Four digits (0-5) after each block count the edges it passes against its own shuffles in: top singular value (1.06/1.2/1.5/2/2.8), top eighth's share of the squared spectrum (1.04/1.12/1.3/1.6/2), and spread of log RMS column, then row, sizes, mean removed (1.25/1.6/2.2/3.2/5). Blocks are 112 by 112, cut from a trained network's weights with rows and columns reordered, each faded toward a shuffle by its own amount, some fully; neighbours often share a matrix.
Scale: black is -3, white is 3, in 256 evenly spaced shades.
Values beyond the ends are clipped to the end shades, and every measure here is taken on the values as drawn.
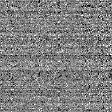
3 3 3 2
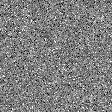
0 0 0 0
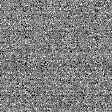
2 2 2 0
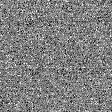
1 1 0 0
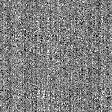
3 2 0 2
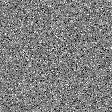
0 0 0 0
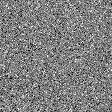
0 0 0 0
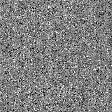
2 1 0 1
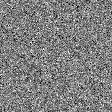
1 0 0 0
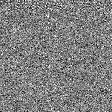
3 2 0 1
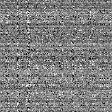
4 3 3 2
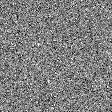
0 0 0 0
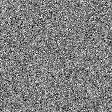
1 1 0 0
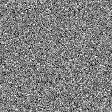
1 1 0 0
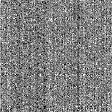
3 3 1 3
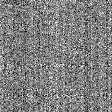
3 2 1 2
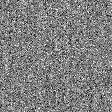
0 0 0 0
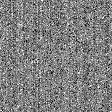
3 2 0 1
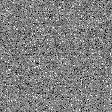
1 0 1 0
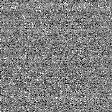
2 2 2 1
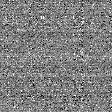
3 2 2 1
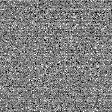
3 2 2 1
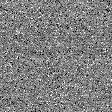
1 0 1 0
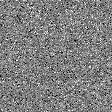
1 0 0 0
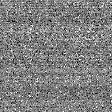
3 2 2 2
